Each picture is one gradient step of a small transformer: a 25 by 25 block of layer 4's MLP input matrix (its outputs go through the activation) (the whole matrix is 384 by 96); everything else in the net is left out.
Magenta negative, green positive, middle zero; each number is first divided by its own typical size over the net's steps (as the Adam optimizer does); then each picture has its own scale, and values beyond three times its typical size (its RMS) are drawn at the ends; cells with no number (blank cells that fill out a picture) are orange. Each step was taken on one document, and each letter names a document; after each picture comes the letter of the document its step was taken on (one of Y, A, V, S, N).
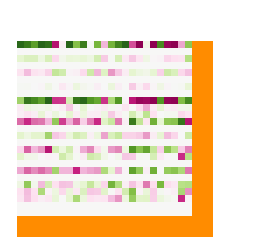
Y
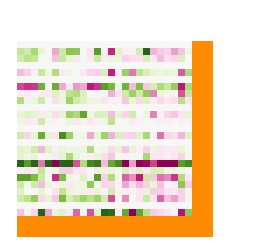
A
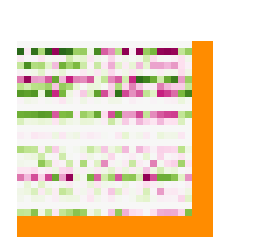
A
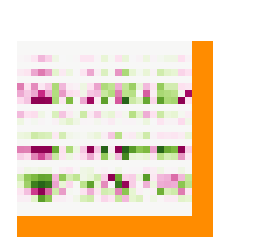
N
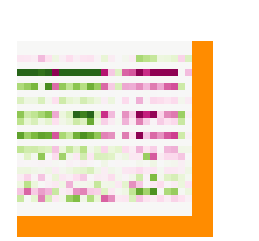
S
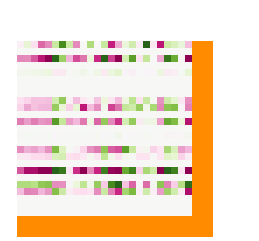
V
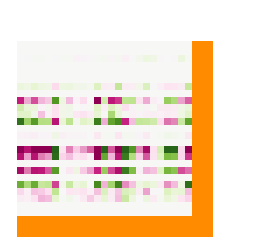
V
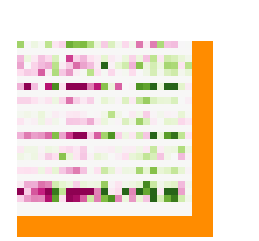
S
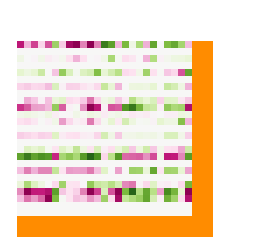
Y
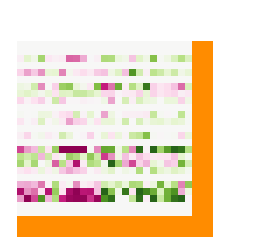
S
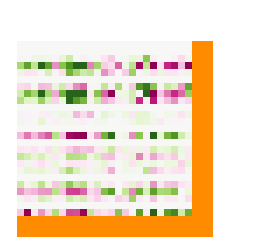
S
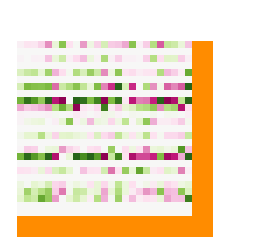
Y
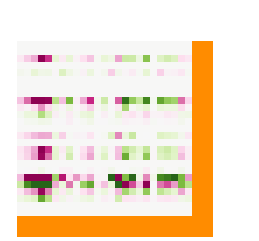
N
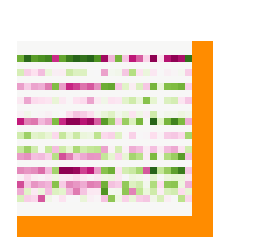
S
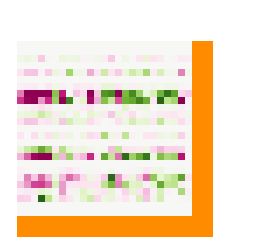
N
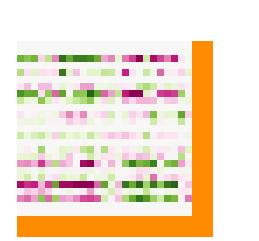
S
